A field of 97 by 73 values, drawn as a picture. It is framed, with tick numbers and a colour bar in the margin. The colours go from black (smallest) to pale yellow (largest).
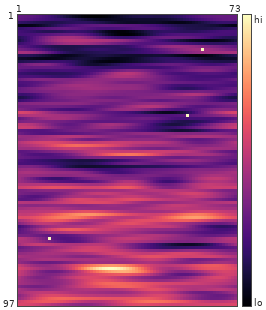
Streaks run across, left to right. There are three isolated cells, each far higher than the cells round it. There is an overall slope up to the bottom. The bottom middle is the ninth with the highest average.
